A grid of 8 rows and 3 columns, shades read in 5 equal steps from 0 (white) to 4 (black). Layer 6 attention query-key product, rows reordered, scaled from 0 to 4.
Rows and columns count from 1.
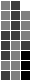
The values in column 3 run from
0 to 4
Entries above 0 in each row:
2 3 3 3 3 3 3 3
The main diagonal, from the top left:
2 3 2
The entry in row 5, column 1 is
3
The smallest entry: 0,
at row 1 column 3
